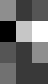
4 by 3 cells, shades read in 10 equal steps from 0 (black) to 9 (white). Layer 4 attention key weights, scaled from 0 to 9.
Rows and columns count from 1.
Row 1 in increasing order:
2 3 5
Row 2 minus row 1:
-5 5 6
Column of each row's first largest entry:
1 3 3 1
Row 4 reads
4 2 2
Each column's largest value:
5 7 9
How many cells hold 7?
1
